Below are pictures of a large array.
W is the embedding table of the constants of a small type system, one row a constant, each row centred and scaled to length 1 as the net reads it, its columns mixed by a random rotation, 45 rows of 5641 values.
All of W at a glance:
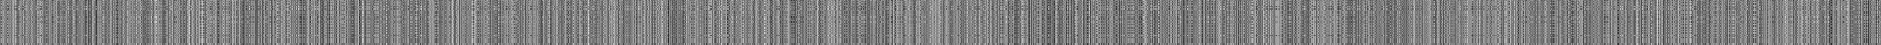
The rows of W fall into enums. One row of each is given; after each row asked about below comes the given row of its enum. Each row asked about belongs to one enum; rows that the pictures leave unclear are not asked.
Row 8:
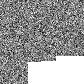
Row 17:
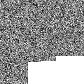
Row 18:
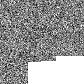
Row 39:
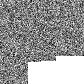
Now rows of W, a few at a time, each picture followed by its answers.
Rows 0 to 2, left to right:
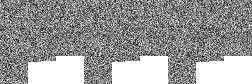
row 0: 17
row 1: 39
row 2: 18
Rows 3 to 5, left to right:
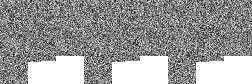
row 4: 39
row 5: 18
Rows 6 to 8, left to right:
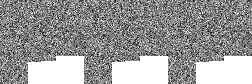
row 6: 8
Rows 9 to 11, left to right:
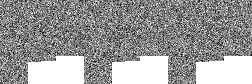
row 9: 8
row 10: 18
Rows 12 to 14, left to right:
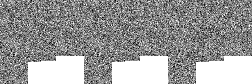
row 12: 39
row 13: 39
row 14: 18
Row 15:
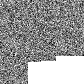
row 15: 39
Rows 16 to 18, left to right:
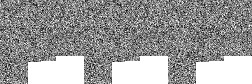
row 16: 17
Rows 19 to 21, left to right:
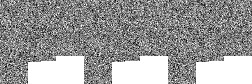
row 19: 18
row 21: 17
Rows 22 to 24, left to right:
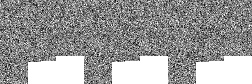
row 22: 17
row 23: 39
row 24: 18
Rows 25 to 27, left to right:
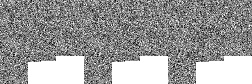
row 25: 39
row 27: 18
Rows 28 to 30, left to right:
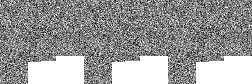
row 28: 18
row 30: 18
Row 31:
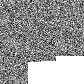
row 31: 39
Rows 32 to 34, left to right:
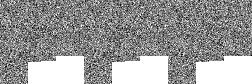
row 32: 18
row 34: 39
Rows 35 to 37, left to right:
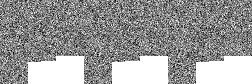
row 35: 8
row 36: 39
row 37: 18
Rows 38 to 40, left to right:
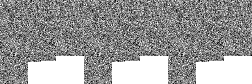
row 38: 39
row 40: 39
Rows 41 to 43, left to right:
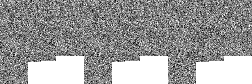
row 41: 39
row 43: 18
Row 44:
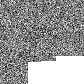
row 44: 18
